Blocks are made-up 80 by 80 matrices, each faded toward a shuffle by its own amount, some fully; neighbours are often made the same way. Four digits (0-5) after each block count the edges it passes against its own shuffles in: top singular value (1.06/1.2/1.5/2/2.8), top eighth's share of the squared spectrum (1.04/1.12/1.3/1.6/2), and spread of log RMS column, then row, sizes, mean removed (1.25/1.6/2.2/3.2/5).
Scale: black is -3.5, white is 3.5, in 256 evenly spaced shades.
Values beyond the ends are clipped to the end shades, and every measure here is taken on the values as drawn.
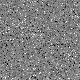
2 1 0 0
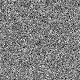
1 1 0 0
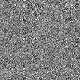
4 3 2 1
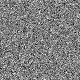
0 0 0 0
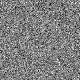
3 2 0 1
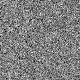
1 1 0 0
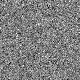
2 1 0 0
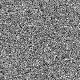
1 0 0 0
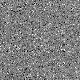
2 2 0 1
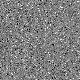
2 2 0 0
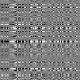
5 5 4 4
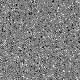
0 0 0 0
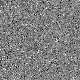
0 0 0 0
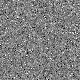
0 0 0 0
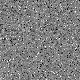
2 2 0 0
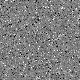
0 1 0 0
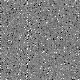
3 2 1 0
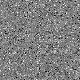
3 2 1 1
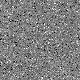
2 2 0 0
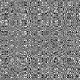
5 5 3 3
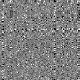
4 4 3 2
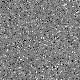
0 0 0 0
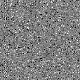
3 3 1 1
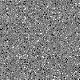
3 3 1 1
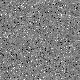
0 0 0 0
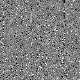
1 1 2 0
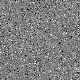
1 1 1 0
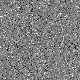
0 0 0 0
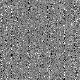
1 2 3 0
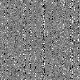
2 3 3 0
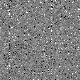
2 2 1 0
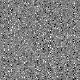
1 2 3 0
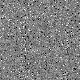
1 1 1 0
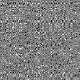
4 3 3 2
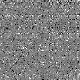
4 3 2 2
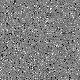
3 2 0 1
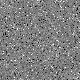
2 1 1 0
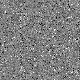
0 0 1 0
